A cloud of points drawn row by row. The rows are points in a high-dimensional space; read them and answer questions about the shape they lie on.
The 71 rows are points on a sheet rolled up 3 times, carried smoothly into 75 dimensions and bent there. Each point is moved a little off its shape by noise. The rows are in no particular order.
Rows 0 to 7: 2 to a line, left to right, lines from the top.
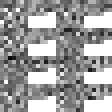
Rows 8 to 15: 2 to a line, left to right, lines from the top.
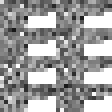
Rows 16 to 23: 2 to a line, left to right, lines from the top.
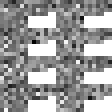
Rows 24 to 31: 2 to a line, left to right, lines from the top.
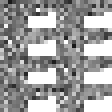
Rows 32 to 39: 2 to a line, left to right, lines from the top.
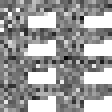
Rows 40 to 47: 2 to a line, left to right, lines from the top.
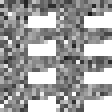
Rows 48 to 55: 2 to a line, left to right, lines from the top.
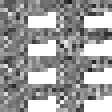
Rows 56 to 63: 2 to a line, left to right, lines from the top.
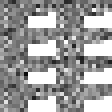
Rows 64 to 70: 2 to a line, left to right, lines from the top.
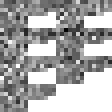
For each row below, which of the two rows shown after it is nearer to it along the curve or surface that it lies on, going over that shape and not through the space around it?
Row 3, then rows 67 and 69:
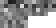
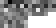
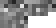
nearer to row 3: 69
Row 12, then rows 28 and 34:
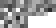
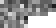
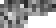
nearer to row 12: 28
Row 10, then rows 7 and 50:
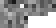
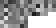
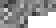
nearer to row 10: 50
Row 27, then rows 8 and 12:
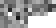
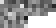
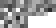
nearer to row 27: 12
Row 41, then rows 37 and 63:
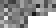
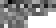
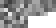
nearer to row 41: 63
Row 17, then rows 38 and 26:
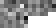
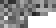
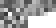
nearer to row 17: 26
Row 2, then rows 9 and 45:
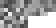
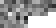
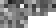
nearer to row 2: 9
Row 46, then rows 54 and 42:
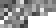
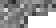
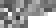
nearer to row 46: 42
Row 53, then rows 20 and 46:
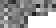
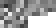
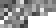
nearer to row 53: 20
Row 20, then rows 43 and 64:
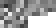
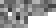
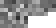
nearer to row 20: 43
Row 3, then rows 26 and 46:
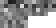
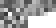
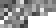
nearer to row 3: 26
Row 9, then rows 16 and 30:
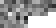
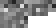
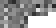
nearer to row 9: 16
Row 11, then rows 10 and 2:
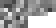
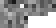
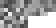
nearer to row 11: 2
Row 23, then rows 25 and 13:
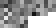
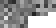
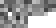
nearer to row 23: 25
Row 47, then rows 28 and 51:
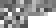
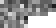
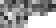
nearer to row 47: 28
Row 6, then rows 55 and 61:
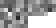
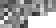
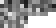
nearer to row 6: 55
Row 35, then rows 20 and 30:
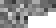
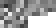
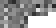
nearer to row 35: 20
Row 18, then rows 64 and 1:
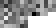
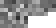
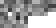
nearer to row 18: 1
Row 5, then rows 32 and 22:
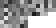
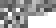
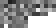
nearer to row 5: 22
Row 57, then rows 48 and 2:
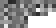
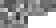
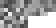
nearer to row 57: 2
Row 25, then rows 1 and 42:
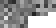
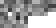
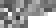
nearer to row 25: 42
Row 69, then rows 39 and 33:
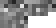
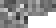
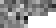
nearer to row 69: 33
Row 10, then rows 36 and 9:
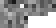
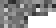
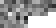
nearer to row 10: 9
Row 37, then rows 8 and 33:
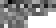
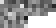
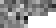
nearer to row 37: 8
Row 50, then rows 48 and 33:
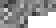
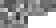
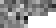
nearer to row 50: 48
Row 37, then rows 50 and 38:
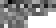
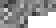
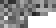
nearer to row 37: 38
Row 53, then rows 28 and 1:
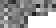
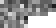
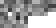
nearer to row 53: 28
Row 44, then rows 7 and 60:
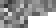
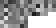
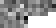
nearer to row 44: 60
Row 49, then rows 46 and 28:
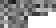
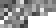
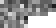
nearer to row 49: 46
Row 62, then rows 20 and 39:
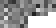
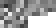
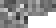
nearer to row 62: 20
